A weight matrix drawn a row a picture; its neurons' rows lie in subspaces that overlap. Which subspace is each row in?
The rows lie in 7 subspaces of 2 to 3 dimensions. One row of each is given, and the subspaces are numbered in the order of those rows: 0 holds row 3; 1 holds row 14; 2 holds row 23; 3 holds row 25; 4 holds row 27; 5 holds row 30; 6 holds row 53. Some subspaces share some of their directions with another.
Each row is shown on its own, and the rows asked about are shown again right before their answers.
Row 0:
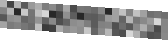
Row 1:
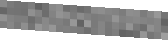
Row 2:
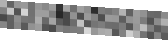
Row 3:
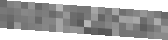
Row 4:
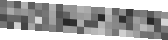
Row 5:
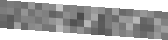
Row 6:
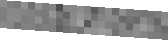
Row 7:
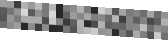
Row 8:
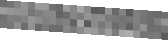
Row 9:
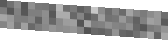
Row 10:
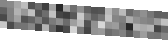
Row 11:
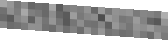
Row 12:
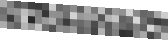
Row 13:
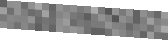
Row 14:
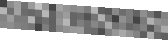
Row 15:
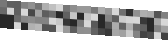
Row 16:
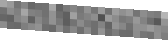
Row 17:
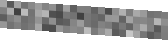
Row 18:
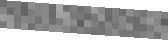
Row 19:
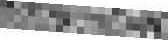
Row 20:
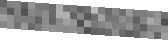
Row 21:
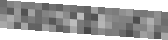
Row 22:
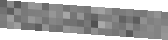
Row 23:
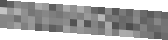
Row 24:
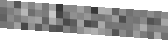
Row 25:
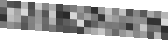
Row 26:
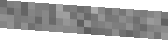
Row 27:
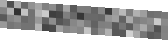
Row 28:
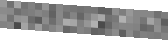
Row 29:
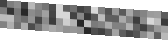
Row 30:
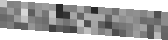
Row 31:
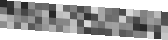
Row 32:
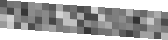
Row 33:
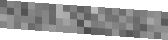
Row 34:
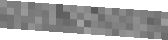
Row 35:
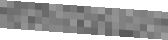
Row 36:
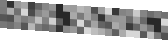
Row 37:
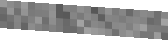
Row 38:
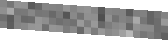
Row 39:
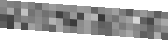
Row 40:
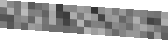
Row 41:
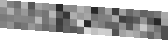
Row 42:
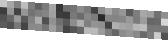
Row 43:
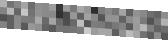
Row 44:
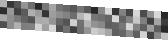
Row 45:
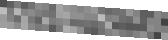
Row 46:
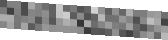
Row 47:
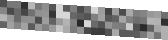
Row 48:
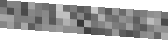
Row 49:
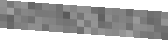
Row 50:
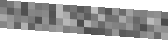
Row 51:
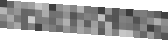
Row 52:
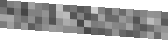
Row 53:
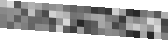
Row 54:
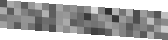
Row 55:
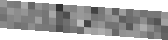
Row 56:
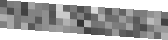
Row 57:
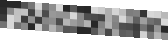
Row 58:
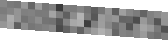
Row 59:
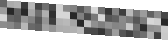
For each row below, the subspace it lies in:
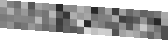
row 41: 0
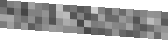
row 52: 2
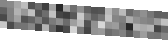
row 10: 0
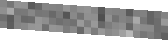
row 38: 5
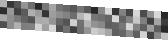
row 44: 1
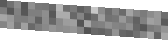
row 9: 6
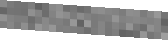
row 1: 1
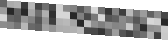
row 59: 3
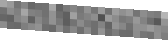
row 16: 1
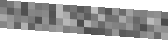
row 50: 5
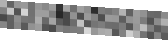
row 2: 4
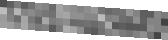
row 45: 2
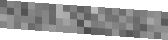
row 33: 4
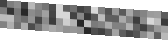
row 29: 2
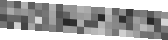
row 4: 5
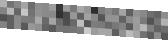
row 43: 4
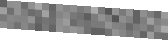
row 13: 1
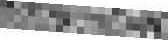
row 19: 6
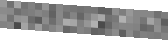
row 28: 5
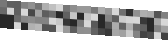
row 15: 3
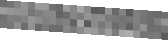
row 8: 2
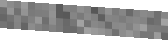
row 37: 2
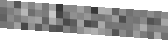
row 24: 5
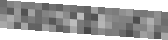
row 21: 0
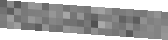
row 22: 5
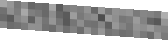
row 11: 1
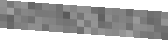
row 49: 5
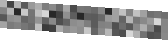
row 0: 4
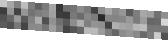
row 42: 2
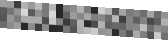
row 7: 5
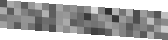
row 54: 1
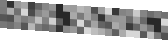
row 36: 6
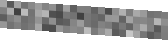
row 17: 4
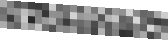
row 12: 2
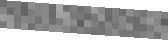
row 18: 0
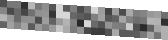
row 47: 0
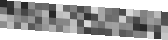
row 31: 6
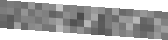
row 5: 0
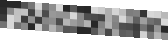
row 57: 3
